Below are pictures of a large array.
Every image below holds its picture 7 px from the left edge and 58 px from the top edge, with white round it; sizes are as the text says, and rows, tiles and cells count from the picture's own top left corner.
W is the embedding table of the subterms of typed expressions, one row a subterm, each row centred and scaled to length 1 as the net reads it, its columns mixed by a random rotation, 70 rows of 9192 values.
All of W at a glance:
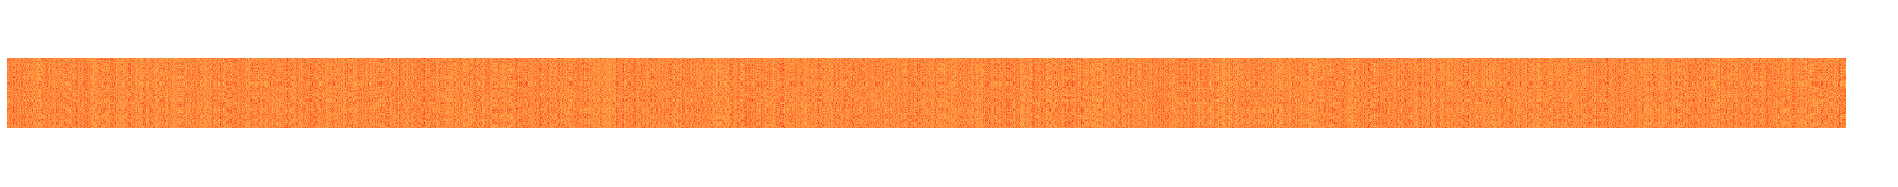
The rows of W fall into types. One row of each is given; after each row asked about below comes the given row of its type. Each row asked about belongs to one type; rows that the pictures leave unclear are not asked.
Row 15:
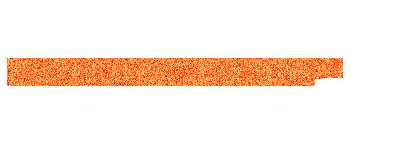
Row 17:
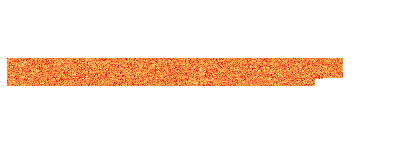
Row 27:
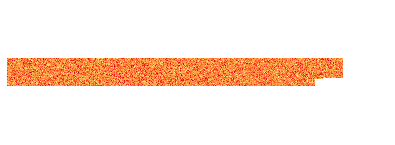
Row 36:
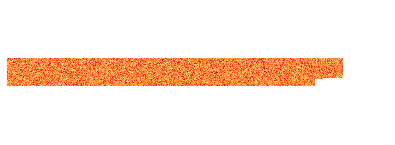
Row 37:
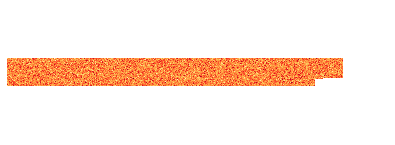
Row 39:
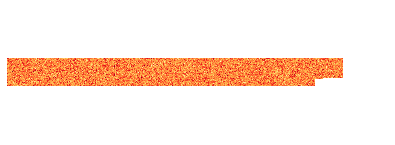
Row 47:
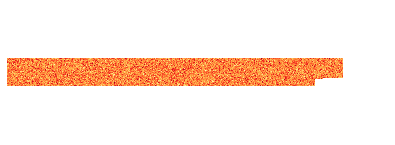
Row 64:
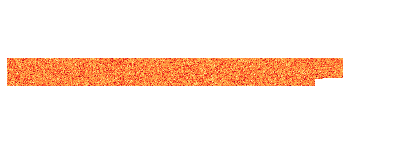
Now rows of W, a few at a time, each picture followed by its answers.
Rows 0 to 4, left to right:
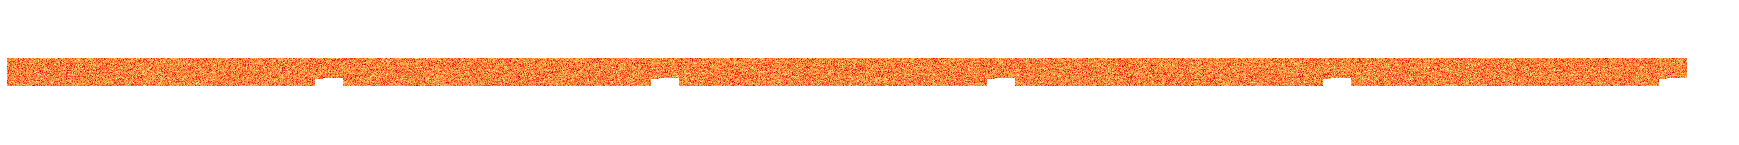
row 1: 36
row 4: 36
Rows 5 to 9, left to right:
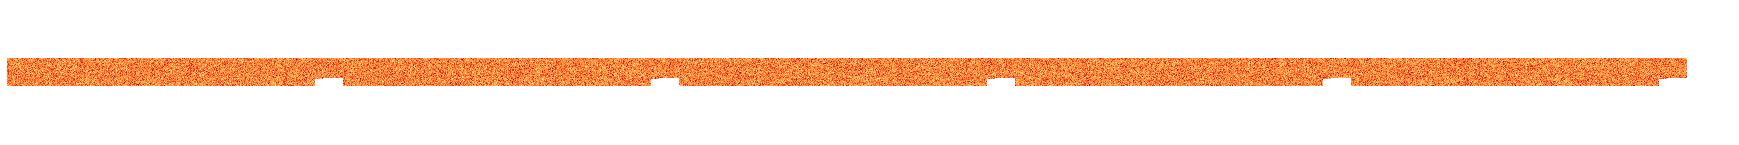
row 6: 15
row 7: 37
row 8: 17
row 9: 64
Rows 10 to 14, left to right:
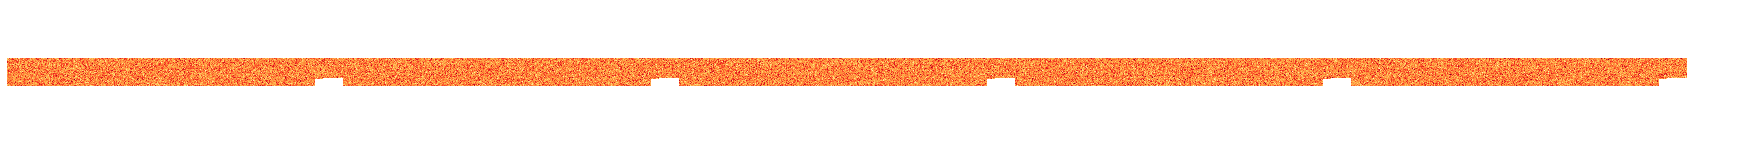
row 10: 47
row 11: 27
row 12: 17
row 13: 15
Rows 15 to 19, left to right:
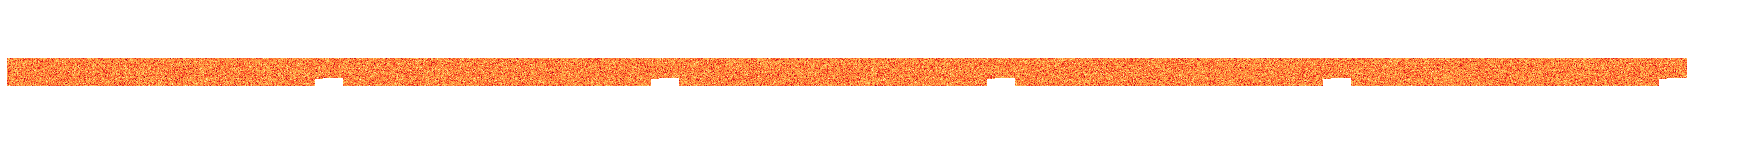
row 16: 36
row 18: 37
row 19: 36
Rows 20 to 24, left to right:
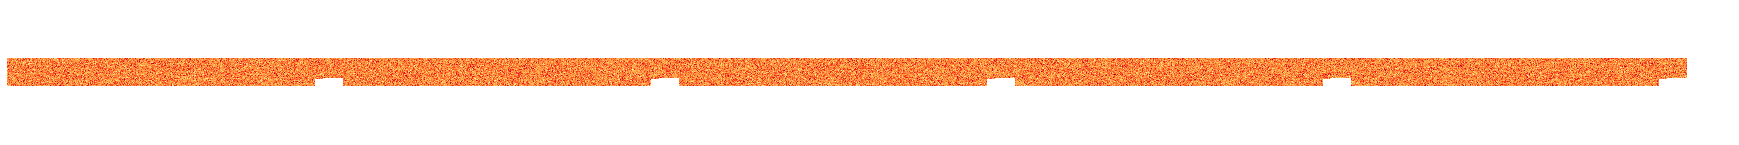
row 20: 37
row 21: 15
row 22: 47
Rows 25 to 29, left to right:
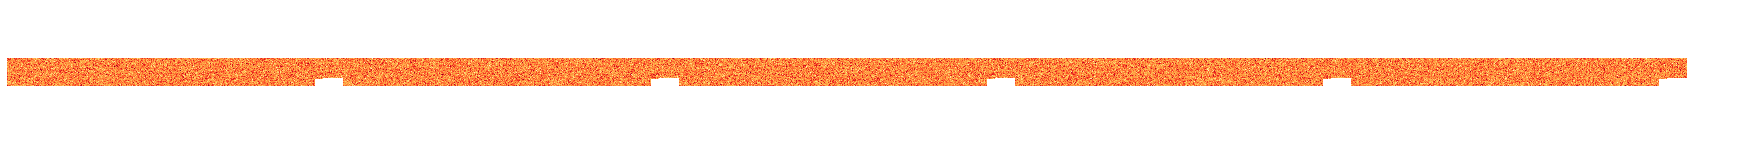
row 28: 17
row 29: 27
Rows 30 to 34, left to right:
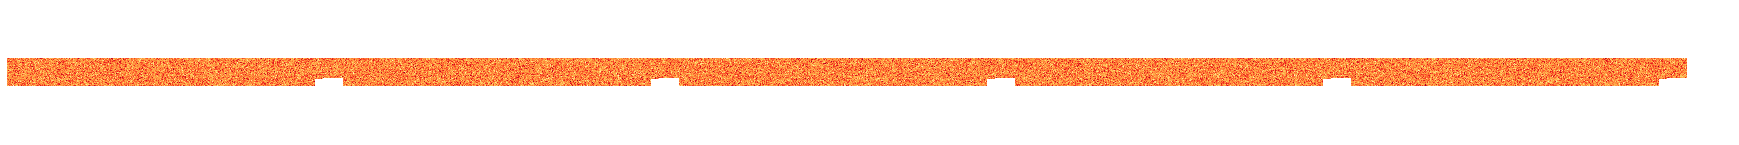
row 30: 64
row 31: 15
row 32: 37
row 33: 39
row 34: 36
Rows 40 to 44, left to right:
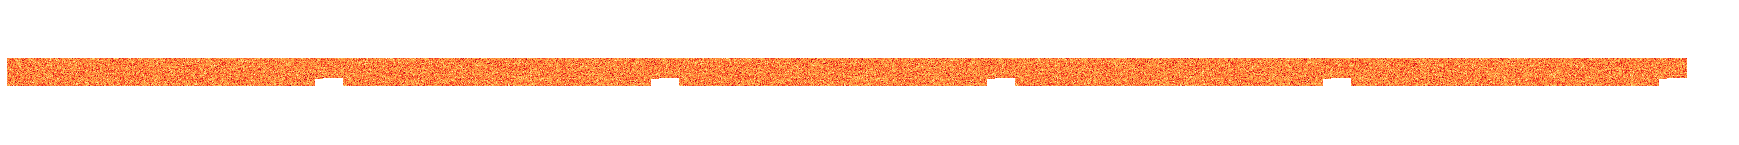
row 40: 64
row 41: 37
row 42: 37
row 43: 37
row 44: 39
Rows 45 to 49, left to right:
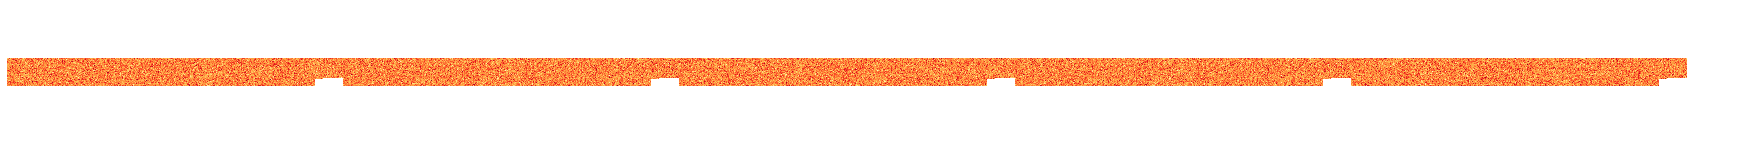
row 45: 47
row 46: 27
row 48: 27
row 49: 47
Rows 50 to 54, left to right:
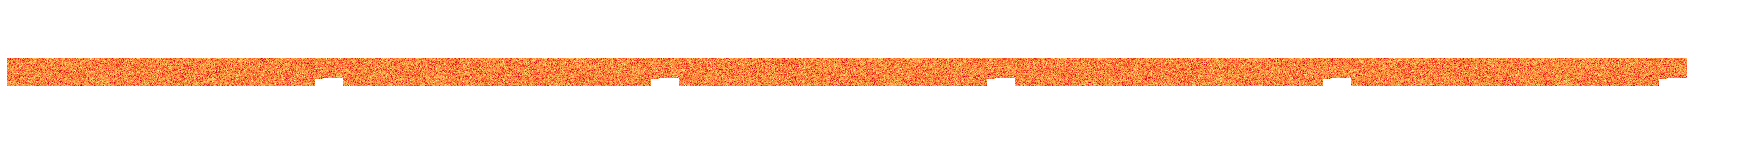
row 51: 64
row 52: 64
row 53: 47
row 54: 64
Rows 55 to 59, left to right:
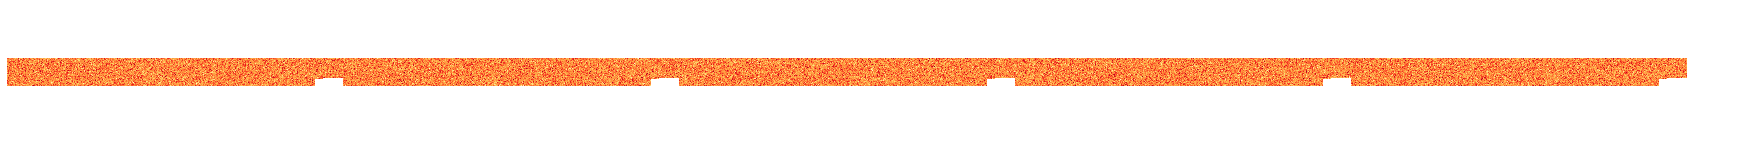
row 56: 15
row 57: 17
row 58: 17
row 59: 47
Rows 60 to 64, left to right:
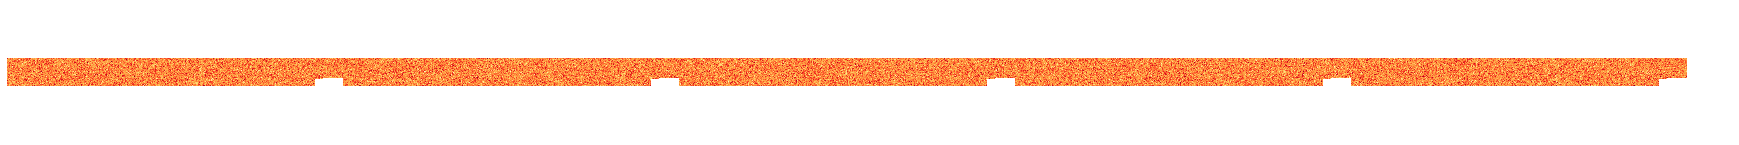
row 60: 17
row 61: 39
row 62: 27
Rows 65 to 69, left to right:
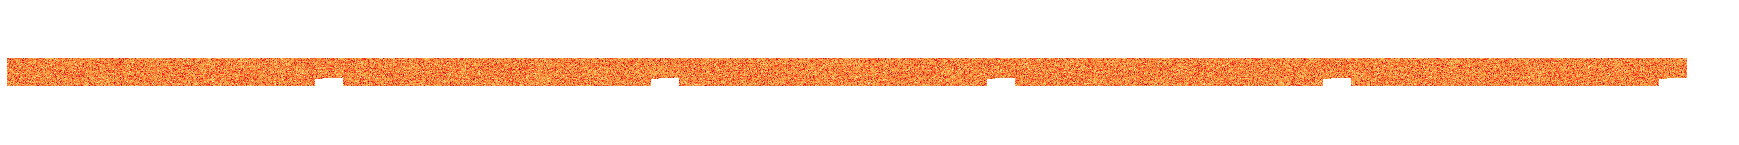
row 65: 64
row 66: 47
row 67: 39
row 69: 37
